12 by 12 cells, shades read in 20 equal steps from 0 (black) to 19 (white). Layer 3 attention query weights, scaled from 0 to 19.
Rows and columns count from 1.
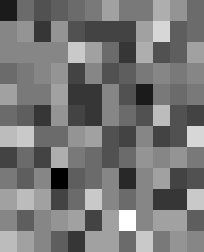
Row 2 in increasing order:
4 5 5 5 6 7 8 10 11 11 12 16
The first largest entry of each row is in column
10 10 5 4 1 10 12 4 10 6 8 9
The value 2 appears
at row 1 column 1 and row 5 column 9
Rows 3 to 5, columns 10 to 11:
6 7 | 10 9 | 9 8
